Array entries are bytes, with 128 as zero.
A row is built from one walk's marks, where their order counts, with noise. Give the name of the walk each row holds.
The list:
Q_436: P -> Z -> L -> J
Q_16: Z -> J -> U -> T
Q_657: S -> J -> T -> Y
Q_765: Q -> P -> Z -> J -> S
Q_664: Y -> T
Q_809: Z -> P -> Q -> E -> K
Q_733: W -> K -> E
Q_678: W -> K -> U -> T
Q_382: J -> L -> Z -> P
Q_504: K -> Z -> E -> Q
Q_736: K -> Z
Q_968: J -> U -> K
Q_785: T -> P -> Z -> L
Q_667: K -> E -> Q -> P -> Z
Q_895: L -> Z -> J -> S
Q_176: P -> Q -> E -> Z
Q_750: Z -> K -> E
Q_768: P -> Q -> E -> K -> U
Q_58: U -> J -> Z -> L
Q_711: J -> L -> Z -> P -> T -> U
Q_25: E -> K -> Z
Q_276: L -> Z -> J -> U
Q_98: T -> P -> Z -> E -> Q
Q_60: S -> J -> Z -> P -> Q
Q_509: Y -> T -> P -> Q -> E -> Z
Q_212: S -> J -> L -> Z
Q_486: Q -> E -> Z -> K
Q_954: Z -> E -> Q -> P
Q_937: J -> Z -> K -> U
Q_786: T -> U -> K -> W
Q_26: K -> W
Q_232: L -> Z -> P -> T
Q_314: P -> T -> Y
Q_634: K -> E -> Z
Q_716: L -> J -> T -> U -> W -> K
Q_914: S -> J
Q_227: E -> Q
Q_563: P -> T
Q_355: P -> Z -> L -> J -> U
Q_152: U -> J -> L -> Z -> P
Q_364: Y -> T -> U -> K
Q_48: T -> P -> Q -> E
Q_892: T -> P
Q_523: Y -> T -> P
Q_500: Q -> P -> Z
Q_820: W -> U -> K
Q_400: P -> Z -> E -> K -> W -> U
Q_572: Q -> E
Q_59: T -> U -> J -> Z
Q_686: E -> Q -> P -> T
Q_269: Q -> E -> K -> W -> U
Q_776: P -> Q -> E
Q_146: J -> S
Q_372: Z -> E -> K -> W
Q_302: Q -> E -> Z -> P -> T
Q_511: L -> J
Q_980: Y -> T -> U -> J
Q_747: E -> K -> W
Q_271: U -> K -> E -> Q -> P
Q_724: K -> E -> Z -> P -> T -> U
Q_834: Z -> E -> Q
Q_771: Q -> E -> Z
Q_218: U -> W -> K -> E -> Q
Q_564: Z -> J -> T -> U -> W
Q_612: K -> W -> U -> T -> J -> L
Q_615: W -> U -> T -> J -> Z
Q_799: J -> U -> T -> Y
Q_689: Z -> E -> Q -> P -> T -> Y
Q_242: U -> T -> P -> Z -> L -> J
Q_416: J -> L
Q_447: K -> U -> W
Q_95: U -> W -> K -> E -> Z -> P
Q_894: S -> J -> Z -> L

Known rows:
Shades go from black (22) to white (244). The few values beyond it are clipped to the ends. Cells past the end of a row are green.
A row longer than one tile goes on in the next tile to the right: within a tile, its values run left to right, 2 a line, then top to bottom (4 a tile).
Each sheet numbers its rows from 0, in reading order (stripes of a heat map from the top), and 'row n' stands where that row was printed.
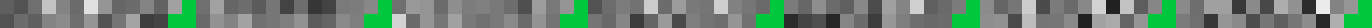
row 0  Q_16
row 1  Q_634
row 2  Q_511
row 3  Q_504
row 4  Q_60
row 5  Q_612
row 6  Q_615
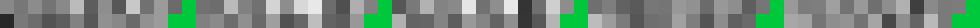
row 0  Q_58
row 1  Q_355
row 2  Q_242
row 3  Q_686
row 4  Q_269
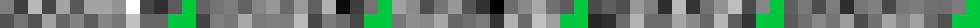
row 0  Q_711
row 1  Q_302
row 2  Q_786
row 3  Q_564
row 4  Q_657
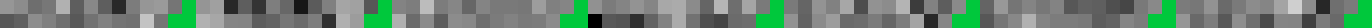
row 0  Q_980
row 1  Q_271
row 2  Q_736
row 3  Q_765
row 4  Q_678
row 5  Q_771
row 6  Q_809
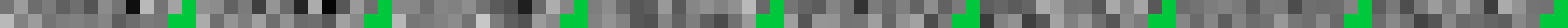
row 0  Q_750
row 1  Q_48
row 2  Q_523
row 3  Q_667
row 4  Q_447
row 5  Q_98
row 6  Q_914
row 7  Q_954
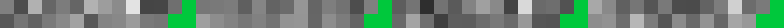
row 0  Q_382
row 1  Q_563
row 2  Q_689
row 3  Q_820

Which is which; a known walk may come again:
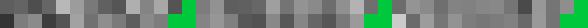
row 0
Q_98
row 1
Q_667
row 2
Q_511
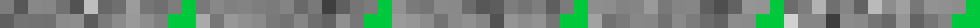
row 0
Q_212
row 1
Q_572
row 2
Q_26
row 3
Q_664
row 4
Q_25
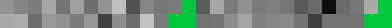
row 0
Q_269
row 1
Q_486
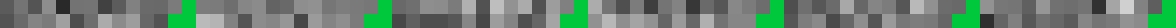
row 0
Q_657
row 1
Q_747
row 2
Q_894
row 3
Q_968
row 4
Q_834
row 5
Q_59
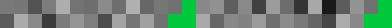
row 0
Q_372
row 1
Q_48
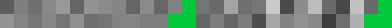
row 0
Q_416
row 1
Q_785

